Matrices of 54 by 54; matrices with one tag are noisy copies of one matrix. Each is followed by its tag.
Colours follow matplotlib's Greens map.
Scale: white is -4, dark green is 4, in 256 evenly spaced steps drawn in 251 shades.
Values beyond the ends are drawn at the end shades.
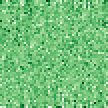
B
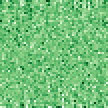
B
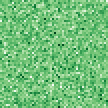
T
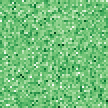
T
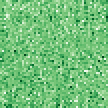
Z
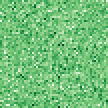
T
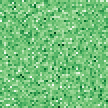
T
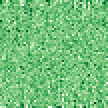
B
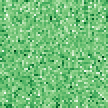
Z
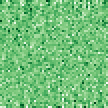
B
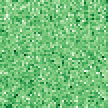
Z
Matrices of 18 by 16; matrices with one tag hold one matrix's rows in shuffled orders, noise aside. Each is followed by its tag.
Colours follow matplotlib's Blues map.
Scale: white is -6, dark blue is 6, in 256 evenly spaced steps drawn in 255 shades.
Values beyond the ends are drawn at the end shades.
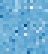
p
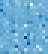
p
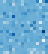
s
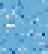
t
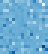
s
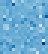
s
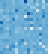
p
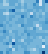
s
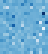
s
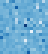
p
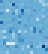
t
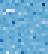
t
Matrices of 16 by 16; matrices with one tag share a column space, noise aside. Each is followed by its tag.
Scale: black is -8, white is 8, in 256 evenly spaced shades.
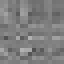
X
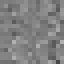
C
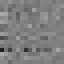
X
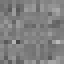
C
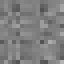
C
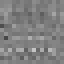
X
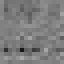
X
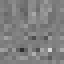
X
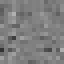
X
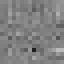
X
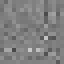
X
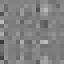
C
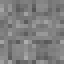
C
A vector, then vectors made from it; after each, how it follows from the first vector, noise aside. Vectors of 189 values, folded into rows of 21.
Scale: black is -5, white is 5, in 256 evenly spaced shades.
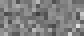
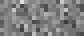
wrapped around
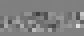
partly zeroed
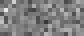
reversed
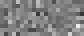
sign-scrambled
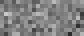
negated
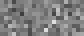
wrapped around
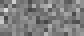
reversed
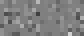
partly zeroed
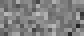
negated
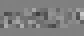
partly zeroed
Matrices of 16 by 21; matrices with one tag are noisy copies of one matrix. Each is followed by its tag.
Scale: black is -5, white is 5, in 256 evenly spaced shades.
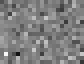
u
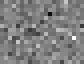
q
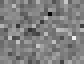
q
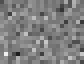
u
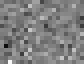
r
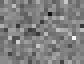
q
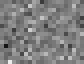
r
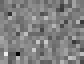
u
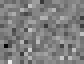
r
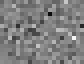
q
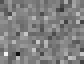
u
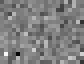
u
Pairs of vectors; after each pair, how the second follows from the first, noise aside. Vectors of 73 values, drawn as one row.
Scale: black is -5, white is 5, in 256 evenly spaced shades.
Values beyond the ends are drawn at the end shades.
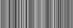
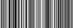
scaled up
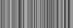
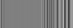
partly zeroed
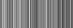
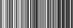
scaled up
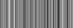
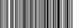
scaled up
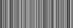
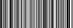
scaled up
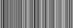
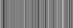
partly zeroed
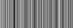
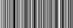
scaled up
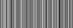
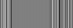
partly zeroed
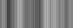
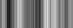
scaled up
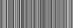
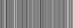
partly zeroed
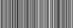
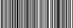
scaled up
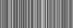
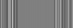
partly zeroed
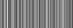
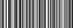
scaled up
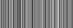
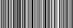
scaled up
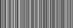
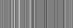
partly zeroed
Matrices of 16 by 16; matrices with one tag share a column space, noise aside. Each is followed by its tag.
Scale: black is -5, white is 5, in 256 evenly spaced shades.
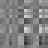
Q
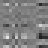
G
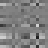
G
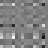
G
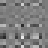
G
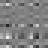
G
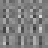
Q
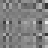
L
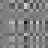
L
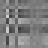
Q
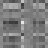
L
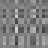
Q
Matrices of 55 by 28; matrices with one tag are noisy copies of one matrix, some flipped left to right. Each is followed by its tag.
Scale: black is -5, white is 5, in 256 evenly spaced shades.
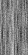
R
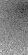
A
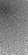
A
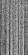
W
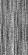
R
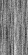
R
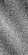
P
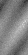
P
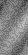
P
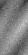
P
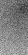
A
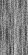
R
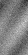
P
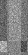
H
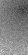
A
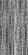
R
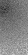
A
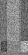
H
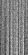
W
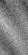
P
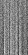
W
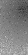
A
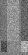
H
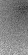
A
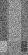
H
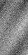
P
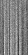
W
